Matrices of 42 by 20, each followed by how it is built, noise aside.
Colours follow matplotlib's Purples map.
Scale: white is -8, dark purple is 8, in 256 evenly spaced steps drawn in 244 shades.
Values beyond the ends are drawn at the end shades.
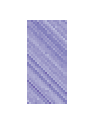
Toeplitz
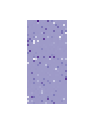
sparse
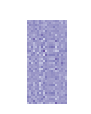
low rank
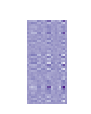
low rank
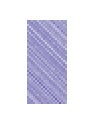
Toeplitz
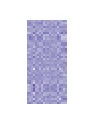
low rank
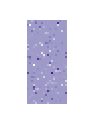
sparse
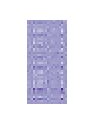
low rank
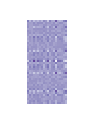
low rank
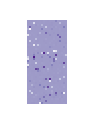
sparse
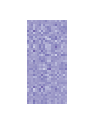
low rank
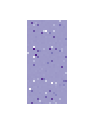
sparse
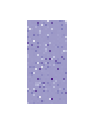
sparse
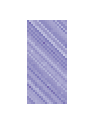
Toeplitz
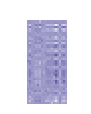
low rank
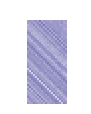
Toeplitz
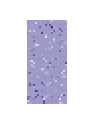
sparse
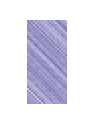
Toeplitz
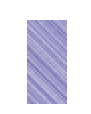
Toeplitz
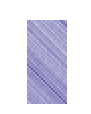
Toeplitz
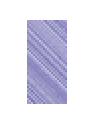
Toeplitz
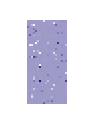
sparse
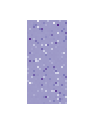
sparse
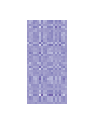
low rank
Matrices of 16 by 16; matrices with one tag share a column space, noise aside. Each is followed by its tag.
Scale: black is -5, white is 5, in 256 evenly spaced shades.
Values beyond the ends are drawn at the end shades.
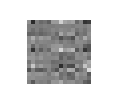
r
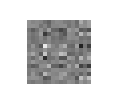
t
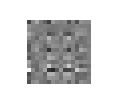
r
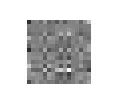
r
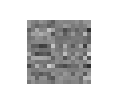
t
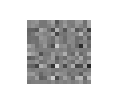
t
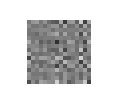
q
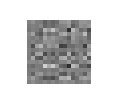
t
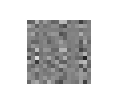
q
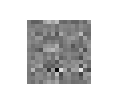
r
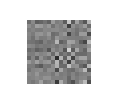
q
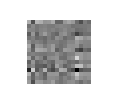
r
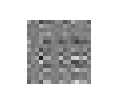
q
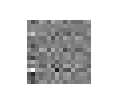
r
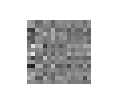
t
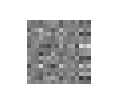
t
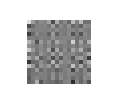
q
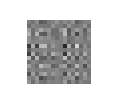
t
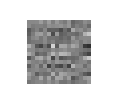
t
